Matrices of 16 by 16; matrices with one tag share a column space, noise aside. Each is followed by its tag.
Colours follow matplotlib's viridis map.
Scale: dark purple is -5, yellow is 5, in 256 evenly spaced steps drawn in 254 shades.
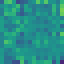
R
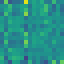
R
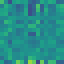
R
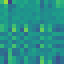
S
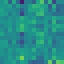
R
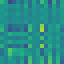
S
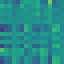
S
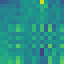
S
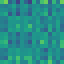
R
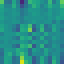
S
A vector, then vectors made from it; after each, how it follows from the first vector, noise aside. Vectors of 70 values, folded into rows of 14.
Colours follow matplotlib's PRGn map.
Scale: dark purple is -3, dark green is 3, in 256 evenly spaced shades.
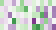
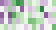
reversed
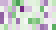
reversed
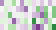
negated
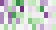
reversed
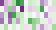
reversed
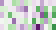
negated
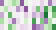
negated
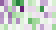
reversed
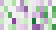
negated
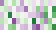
negated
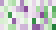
negated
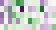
reversed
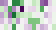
reversed
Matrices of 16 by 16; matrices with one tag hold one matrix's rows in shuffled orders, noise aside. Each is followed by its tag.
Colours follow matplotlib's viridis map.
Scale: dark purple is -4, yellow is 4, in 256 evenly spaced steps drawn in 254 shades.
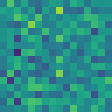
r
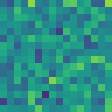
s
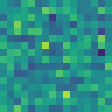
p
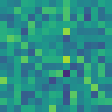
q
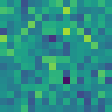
q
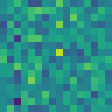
r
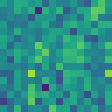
s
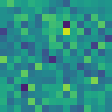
q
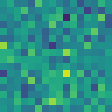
q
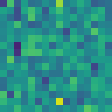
r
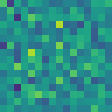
r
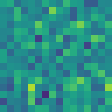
s
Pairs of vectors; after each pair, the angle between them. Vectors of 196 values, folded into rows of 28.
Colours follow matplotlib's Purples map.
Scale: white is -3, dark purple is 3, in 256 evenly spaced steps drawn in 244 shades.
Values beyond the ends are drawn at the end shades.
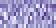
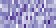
partly opposed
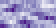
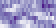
nearly opposite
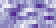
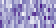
partly aligned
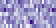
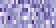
partly aligned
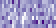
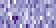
orthogonal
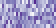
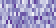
nearly parallel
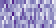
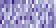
partly aligned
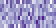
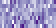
partly aligned
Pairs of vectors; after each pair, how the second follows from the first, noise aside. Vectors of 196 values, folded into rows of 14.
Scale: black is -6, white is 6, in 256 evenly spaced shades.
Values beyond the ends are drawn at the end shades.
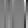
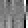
scaled up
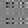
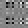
scaled up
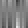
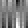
scaled up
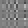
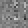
sign-scrambled
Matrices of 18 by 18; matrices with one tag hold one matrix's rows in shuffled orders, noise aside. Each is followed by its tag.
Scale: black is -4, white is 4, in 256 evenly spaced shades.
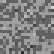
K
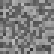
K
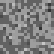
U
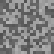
U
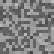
K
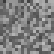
U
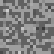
K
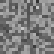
U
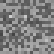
K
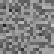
K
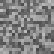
K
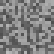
U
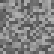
U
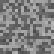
K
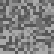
K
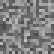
U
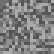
K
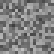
K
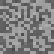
U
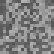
U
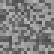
K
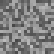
K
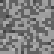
U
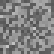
U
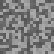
U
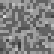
K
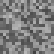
U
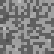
U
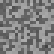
U
